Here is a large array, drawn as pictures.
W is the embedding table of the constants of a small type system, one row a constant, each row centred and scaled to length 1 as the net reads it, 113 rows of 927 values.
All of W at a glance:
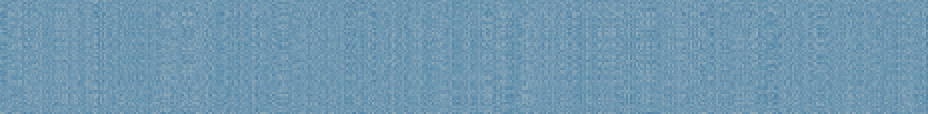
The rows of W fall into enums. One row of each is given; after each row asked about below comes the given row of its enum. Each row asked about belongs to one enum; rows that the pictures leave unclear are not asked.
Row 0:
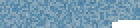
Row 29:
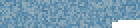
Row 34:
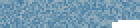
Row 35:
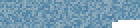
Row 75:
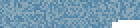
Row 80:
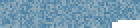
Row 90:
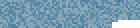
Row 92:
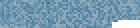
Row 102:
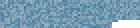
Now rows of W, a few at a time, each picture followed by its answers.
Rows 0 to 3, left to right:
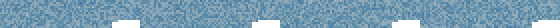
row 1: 75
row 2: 34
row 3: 92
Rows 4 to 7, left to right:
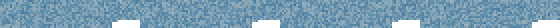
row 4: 80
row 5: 29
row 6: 29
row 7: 102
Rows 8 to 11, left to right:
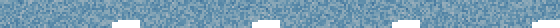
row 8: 34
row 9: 0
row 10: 0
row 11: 29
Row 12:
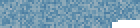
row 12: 80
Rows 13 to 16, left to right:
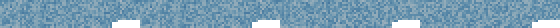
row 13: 80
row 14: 80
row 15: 92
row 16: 35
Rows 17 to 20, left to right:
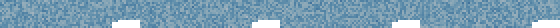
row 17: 29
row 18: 90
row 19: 75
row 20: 92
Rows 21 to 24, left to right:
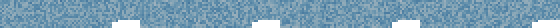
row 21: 75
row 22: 92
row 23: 80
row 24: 35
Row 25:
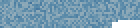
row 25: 75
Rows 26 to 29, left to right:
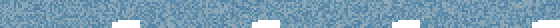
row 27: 90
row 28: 35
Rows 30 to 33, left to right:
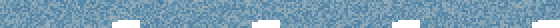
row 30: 0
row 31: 34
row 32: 35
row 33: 29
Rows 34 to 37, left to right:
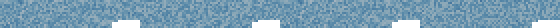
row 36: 34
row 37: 75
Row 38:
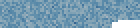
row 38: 90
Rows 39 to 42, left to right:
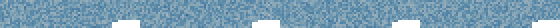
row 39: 102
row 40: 0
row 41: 92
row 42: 35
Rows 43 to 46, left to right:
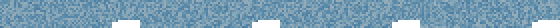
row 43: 75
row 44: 35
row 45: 35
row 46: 92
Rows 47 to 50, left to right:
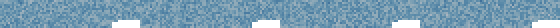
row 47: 34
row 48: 80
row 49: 92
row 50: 0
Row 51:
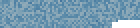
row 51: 75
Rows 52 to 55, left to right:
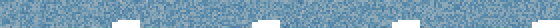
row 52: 80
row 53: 102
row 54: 34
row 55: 75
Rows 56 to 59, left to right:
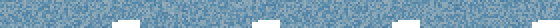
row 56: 35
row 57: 29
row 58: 35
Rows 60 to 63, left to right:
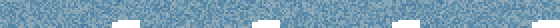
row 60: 90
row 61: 0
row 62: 29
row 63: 34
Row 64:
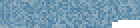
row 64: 92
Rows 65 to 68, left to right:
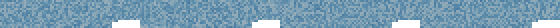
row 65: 35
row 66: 92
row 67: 75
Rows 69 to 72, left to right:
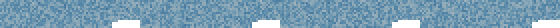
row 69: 0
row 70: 80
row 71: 92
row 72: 29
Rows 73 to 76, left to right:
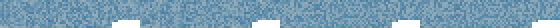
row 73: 92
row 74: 80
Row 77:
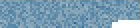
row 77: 90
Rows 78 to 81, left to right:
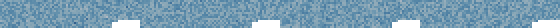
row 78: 90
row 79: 75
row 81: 35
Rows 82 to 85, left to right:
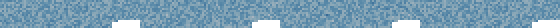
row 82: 35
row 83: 0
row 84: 0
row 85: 35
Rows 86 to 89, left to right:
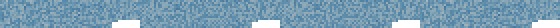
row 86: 102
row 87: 75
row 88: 75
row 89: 102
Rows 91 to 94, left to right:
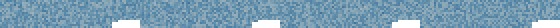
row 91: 29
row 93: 90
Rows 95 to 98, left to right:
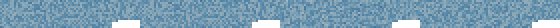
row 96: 75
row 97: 102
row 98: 35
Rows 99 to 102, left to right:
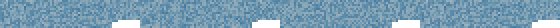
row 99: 102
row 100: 80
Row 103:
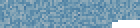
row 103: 102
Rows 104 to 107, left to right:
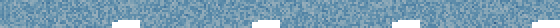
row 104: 92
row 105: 0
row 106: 29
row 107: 90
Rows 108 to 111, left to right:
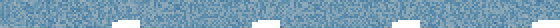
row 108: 92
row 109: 75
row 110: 75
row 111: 90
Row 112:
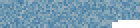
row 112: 34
